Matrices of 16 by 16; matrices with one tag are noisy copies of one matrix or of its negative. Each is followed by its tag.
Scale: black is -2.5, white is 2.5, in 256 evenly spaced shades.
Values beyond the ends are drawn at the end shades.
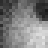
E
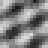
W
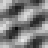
W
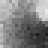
E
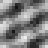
W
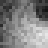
E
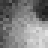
E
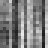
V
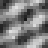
W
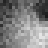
E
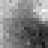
E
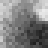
E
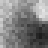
E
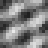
W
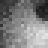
E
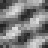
W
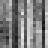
V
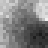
E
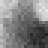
E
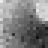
E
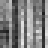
V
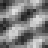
W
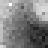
E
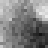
E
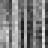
V
